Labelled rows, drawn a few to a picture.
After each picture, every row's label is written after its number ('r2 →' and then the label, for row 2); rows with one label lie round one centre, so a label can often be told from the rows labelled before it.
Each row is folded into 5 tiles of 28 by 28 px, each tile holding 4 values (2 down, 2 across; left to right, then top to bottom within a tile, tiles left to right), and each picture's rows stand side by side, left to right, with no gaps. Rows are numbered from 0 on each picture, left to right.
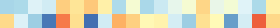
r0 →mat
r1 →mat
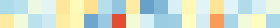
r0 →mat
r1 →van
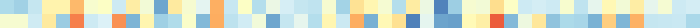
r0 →van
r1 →van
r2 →van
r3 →van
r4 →van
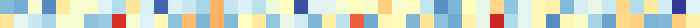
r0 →mat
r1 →van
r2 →van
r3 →van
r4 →mat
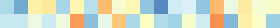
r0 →van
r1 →van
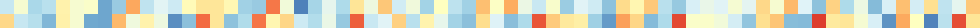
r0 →mat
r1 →mat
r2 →van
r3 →mat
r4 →mat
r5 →mat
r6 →mat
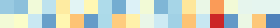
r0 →mat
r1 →van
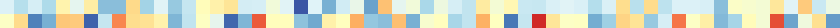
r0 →mat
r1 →mat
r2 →van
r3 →mat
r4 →mat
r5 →van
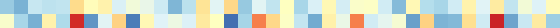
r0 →van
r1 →mat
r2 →van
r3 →van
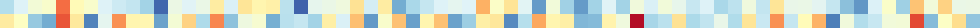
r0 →mat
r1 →van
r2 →van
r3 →mat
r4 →van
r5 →van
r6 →van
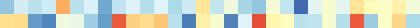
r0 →mat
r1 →mat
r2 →van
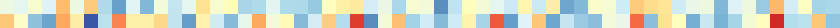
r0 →mat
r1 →mat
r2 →van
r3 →van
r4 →van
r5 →van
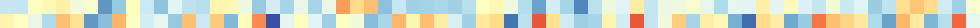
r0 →mat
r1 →van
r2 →mat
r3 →mat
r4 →van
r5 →mat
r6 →mat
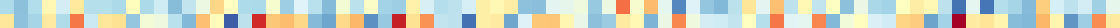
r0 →van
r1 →mat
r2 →mat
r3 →mat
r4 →mat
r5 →van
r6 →mat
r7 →mat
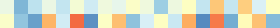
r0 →van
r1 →van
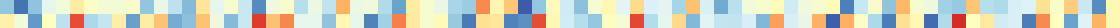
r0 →van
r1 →mat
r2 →mat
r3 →mat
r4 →van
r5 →van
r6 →mat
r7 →mat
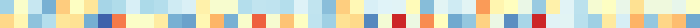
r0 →mat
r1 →mat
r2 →mat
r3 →mat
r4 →van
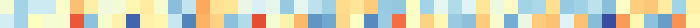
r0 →van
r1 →mat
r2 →mat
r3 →mat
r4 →mat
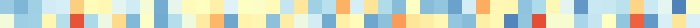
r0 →van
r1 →van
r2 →mat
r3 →mat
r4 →van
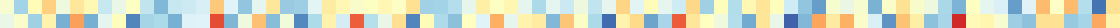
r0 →van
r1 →van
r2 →van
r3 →van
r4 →mat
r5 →mat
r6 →mat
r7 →mat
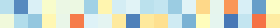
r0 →van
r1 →mat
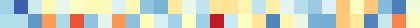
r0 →van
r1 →van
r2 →mat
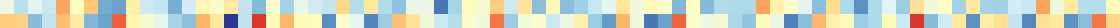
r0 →mat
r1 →mat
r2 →mat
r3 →van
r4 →mat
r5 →mat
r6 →van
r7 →mat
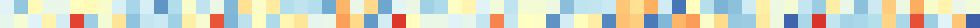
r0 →van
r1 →van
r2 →mat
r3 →van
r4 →mat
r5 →mat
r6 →van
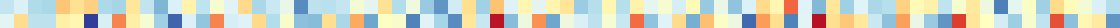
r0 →mat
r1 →van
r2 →van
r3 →van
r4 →van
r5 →mat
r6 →mat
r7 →van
